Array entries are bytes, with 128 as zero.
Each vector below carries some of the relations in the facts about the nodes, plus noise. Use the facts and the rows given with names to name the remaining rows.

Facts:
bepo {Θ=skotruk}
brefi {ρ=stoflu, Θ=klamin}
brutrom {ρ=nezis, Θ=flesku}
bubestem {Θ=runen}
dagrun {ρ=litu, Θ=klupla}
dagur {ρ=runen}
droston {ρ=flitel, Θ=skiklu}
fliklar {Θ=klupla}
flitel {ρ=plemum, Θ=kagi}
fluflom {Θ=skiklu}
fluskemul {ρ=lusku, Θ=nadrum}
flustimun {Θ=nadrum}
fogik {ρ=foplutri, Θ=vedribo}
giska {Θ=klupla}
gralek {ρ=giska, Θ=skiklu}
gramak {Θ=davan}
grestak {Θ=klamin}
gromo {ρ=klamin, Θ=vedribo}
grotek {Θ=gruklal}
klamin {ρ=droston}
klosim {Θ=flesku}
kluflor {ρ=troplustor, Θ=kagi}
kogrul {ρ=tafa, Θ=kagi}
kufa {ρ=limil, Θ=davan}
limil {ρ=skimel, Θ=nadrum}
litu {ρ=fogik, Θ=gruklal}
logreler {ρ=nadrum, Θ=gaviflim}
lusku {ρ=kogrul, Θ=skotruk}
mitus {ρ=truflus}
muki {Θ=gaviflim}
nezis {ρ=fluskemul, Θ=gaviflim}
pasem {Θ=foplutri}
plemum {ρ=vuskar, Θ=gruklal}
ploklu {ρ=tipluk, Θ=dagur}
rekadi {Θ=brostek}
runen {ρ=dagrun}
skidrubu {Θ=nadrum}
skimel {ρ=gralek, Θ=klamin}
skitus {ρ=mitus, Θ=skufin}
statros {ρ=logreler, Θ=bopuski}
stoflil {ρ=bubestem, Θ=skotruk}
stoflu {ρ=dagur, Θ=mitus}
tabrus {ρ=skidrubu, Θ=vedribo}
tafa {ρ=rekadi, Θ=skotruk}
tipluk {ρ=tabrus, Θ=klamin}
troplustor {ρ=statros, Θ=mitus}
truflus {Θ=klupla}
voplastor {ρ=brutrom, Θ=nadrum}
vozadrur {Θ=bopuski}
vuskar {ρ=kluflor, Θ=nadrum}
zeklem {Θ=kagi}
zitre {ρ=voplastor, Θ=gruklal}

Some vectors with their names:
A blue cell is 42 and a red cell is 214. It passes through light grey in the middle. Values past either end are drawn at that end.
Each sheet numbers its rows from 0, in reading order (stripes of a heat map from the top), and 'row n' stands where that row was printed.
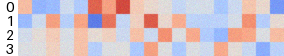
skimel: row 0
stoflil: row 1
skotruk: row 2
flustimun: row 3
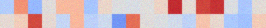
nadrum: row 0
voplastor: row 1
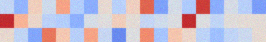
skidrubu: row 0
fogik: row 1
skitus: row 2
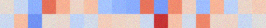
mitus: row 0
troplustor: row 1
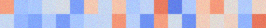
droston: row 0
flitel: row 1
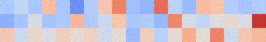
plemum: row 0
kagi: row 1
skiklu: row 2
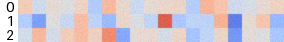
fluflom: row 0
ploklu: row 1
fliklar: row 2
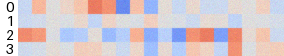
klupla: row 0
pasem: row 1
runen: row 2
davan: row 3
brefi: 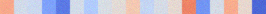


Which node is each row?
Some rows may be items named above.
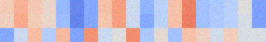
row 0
litu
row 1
litu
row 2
bubestem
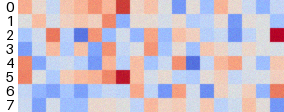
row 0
limil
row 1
fliklar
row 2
kogrul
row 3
bubestem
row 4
gromo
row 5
gralek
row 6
flitel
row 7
grestak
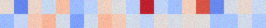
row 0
tabrus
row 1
grotek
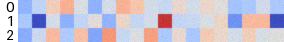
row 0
grotek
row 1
tipluk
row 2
bubestem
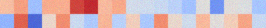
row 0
giska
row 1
logreler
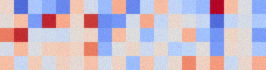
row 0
klamin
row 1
truflus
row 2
dagrun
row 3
fliklar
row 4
vedribo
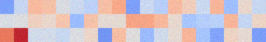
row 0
gruklal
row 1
bepo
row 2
dagrun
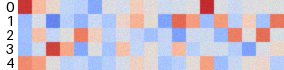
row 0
fogik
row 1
kluflor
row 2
gaviflim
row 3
zitre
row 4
stoflu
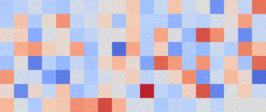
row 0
zeklem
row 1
muki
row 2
vuskar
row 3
nezis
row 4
kluflor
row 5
brefi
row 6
tabrus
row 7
kufa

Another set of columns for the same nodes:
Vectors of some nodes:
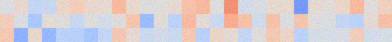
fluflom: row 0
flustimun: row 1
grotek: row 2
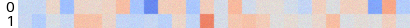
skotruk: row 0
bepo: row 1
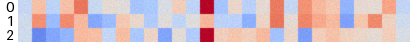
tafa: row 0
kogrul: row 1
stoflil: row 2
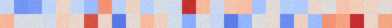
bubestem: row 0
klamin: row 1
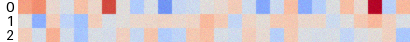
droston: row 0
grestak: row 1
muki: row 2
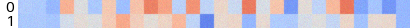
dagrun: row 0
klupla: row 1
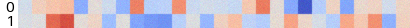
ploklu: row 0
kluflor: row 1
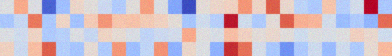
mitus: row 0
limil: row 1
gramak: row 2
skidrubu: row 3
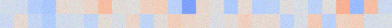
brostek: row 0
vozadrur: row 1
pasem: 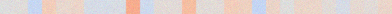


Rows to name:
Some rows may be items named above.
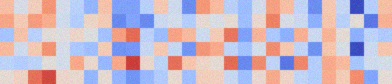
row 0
nadrum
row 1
vuskar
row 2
stoflu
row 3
nadrum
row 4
brefi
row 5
kluflor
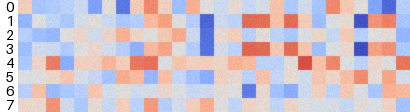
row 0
litu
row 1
truflus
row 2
klupla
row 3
truflus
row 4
gralek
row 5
kagi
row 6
vedribo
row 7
muki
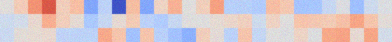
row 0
logreler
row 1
zeklem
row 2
kagi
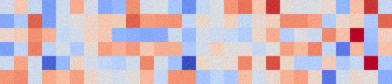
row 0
skitus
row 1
skimel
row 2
flitel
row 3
giska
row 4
mitus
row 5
nezis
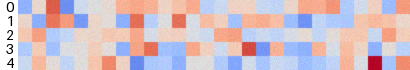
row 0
kufa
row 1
tipluk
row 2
skiklu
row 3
stoflu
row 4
gromo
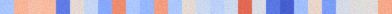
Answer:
tabrus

